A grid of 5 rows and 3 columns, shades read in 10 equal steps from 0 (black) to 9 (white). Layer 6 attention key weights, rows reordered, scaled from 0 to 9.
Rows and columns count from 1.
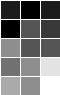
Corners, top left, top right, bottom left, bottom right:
1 1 6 9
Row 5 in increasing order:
5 6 9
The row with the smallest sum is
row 1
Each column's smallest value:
0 0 1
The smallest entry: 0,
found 2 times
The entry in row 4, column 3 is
8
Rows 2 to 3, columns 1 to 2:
0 3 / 5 3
